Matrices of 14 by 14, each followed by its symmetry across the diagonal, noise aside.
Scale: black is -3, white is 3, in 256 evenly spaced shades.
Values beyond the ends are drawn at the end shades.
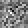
antisymmetric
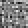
antisymmetric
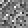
symmetric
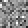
symmetric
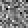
antisymmetric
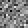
symmetric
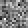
antisymmetric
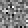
antisymmetric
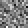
antisymmetric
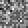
symmetric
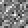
symmetric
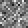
symmetric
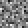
antisymmetric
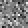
antisymmetric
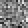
antisymmetric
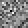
symmetric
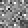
symmetric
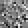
antisymmetric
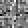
antisymmetric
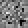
symmetric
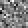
antisymmetric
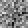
symmetric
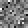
symmetric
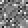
symmetric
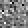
antisymmetric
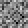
symmetric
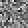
antisymmetric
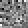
symmetric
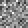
symmetric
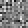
antisymmetric
